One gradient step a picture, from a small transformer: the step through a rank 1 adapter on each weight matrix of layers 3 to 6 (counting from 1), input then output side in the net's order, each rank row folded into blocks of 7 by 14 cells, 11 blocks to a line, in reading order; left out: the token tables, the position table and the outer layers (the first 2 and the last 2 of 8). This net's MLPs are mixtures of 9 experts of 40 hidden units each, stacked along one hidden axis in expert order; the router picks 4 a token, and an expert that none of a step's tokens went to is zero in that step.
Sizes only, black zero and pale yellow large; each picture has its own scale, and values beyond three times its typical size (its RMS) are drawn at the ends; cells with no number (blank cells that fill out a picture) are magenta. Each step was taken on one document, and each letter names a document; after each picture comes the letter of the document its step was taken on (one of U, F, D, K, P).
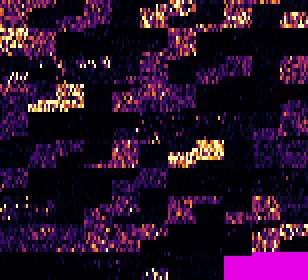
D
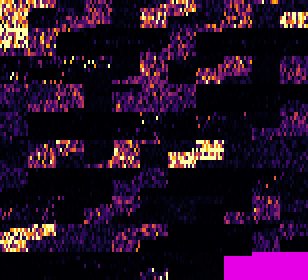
D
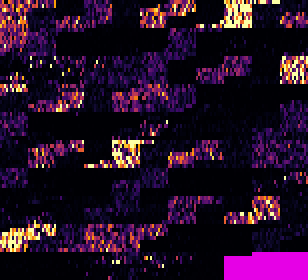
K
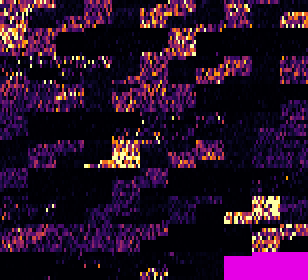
D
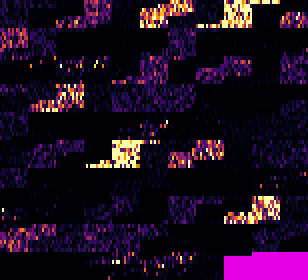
K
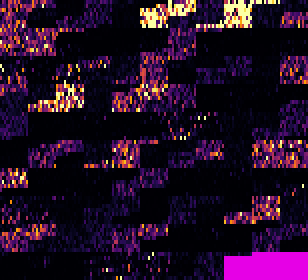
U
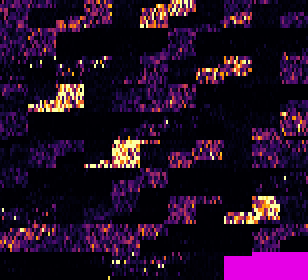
K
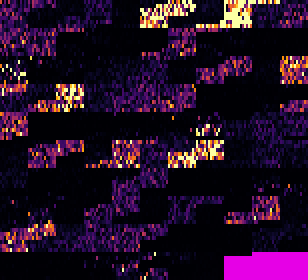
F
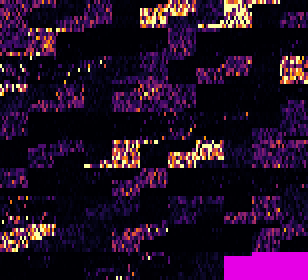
U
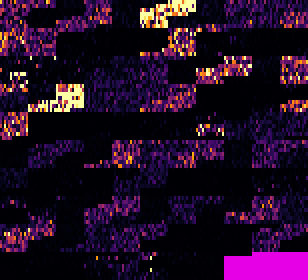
F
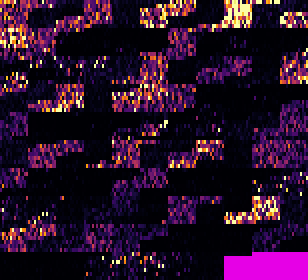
K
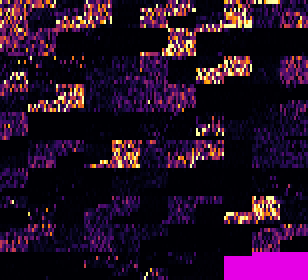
F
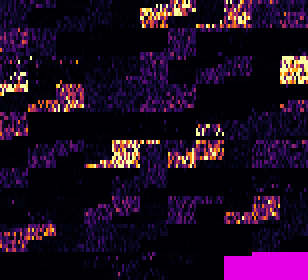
F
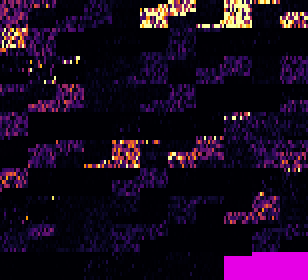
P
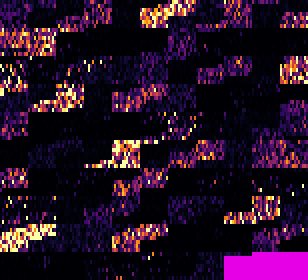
U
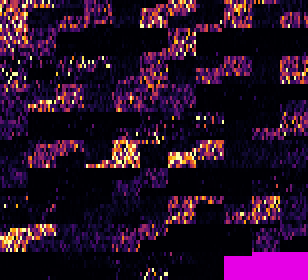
D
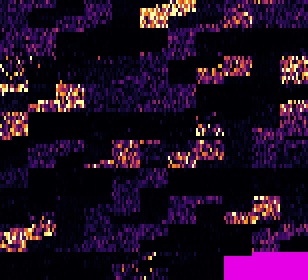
F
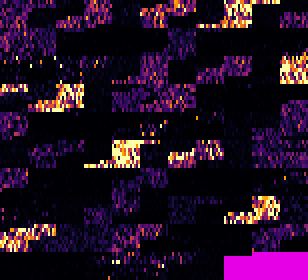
K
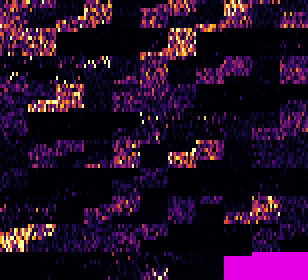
D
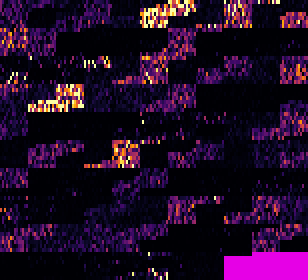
D
